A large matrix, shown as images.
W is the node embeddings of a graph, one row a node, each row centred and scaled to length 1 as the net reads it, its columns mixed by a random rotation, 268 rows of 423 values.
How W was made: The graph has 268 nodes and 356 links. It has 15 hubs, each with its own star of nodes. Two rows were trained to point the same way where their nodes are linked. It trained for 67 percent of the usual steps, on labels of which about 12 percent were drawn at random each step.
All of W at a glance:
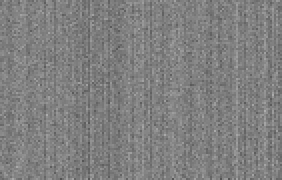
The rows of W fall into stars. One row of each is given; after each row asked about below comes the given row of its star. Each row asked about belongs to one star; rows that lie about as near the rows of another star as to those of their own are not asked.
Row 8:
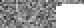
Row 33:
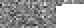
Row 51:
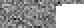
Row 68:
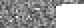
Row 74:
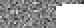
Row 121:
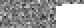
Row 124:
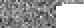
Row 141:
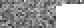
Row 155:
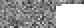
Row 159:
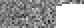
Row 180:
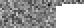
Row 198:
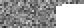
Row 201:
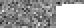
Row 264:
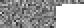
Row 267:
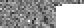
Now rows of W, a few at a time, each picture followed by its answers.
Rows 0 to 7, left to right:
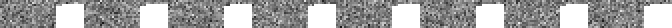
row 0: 121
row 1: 68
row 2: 68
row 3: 267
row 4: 121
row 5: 201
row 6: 141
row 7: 198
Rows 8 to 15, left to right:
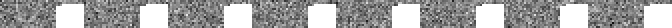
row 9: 155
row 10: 51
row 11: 141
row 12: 141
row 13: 68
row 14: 155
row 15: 51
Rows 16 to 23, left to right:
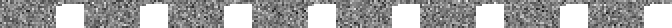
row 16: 155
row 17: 159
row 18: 51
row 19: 8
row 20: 155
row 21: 121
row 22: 264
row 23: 121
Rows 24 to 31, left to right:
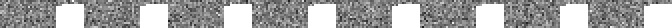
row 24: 68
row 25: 124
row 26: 141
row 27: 201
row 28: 141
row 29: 141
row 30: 8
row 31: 201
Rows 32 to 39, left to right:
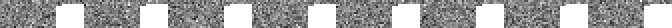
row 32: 121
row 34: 198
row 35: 267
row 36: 121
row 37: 264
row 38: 264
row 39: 267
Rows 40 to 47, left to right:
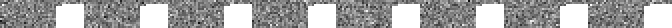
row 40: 33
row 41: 51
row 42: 8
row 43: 74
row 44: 267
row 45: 121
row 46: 198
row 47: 33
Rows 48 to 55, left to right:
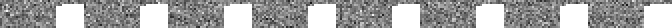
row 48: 51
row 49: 121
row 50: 201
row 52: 155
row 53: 124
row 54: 201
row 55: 51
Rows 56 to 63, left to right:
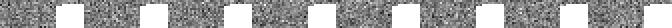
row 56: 74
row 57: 124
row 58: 68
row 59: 33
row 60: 264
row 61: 159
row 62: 267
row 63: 121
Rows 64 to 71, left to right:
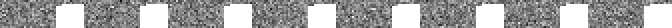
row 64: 8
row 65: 51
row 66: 141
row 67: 180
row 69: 33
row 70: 141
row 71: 159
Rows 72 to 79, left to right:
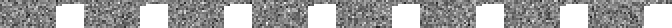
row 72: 198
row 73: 124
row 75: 141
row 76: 68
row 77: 201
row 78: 267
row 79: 264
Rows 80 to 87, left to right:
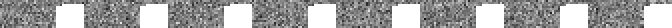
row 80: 155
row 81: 267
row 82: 155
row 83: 141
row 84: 198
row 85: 141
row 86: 198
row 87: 74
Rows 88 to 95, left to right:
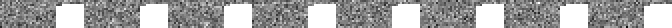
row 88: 33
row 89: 198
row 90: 201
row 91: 141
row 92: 8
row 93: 51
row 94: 68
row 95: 155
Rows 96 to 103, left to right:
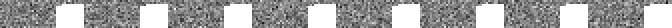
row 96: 8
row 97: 51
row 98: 8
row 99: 267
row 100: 267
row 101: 264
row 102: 124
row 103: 141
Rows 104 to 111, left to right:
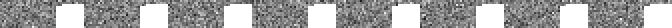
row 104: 198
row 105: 68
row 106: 8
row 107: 121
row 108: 159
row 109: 155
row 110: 198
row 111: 74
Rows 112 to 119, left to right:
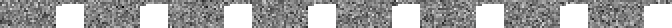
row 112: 124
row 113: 264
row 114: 51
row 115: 74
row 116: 180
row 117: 141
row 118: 201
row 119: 68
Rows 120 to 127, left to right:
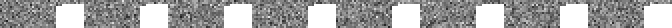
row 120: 74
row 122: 121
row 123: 68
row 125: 155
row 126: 74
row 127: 74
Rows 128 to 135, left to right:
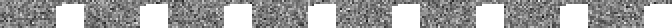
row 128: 141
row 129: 180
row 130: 124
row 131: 159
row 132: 180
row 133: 74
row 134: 155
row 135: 155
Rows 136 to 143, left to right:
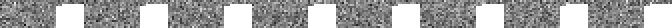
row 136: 68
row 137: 68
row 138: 155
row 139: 33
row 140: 121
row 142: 124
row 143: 8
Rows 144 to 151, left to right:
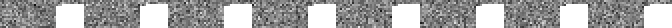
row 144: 264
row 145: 33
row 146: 180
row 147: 8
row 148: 201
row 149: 51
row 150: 141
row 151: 74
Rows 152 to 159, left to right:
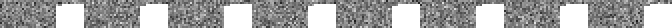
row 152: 201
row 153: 155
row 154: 180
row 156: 8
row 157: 180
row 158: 74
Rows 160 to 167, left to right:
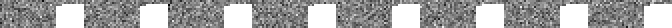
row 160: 68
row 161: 180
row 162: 68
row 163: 121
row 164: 264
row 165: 33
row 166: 74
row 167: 124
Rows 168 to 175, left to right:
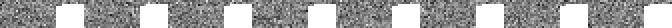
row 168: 68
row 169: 124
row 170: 33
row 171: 198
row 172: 51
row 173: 159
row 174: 51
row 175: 8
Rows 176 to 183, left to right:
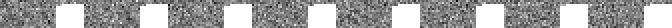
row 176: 159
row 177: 267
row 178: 159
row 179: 51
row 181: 8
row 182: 141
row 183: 33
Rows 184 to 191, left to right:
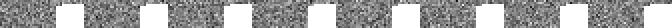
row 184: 74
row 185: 74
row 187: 264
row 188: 124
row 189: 180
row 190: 155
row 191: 267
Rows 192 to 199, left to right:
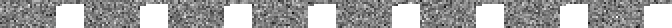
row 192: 121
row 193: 74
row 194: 264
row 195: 180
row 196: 121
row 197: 74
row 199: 68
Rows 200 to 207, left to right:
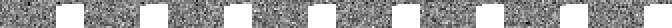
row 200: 201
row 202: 201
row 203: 124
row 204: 180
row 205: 198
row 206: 8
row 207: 267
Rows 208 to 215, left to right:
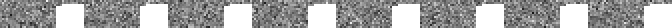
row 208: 8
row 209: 124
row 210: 124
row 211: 121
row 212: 264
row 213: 33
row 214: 74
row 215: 33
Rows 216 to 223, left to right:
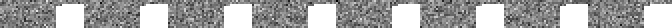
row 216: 141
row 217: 33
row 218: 8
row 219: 51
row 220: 264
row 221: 180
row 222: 51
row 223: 74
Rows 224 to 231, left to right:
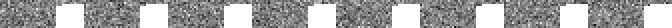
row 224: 159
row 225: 51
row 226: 201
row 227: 74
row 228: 198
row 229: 51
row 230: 155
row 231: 267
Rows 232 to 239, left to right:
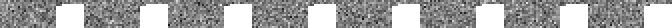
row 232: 51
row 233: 198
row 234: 180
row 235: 33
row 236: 8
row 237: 124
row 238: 180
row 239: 141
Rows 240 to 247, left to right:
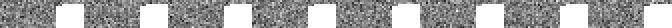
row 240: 264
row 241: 121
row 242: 264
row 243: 198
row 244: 74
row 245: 121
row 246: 8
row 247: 124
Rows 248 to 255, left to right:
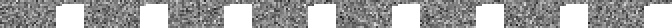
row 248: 33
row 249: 124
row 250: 180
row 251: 51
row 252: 201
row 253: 198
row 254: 198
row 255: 33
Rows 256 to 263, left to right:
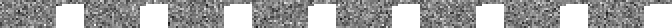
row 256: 68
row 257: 68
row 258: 51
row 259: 264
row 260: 33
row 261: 264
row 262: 8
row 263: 267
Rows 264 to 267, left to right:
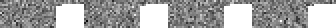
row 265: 201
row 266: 8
